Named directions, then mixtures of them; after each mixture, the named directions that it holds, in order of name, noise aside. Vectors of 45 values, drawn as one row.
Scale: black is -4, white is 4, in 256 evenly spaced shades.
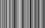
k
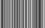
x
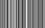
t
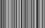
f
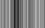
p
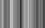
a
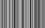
k, x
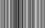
p, t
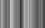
a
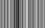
p, t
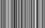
f, p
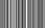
t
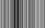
p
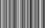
k, x
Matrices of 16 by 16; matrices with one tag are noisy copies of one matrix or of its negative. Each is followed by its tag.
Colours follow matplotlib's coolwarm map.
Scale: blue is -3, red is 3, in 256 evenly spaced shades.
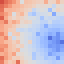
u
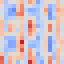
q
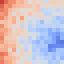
u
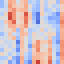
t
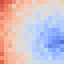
u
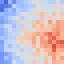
u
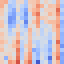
t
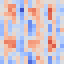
q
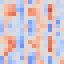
q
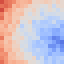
u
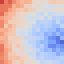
u
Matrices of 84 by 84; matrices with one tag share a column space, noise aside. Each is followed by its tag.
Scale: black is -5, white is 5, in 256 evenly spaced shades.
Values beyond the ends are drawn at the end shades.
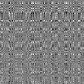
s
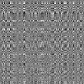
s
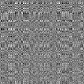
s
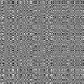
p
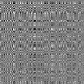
s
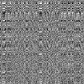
s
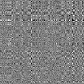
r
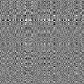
r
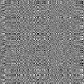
p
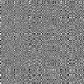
p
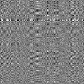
r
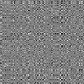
p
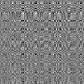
s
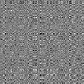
p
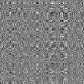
s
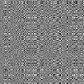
p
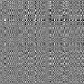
r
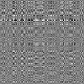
r
